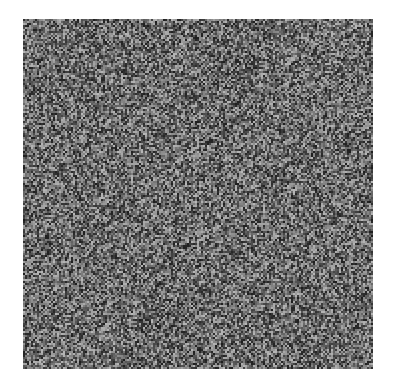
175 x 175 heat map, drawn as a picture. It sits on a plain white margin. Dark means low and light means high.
Odd rows or columns: none. Stripes: none. Seam: none. Grain: fine. Histogram: flat. Symmetry: a half turn.
